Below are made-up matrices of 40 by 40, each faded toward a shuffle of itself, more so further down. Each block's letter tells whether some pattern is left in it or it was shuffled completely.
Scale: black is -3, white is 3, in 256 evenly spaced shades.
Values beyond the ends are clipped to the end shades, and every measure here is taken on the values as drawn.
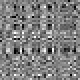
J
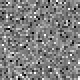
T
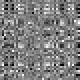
J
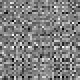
J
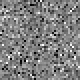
T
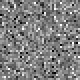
T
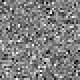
T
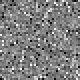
T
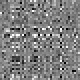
J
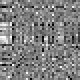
J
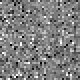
T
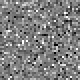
T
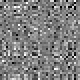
J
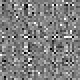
J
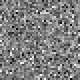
T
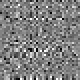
J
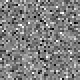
T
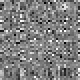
J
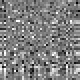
J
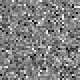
T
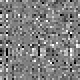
J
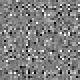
J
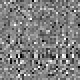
J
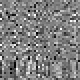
J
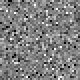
T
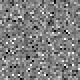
T
